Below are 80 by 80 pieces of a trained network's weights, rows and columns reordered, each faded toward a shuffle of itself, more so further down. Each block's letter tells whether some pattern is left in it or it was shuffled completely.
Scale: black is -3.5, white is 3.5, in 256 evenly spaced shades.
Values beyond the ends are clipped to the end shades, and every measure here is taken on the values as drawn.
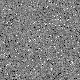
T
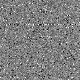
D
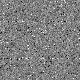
D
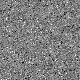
T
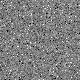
T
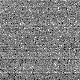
D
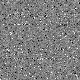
D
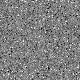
T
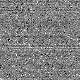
D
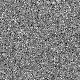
T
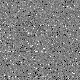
D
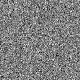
D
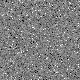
T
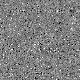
D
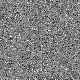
D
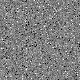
D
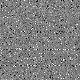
D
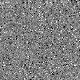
D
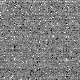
D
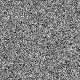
T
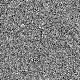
T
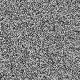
D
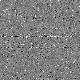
D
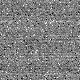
D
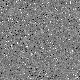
T
